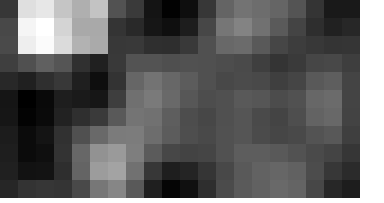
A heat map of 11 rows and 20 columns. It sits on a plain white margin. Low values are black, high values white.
Roughest part: top left. Odd patch: higher, in the top left. Ninth with the highest average: top left. Average level on the scale: 30%.
